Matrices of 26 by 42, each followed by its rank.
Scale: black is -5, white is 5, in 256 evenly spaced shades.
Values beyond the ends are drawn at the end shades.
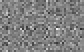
five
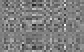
three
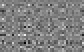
three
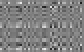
two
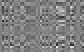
two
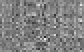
five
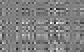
two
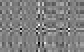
two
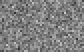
full rank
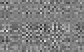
three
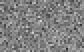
full rank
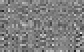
five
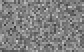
full rank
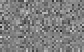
five
